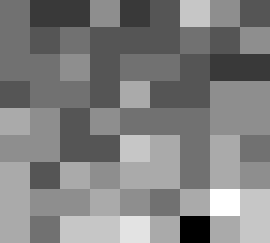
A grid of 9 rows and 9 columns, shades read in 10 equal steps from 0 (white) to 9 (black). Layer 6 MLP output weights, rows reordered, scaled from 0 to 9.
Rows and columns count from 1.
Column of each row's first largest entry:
2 2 8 1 3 3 2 6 7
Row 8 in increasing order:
0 2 3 3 3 4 4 4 5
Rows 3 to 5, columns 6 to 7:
5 6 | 6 6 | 5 5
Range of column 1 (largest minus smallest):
3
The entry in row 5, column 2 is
4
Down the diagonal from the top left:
5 6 4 6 5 3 5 0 2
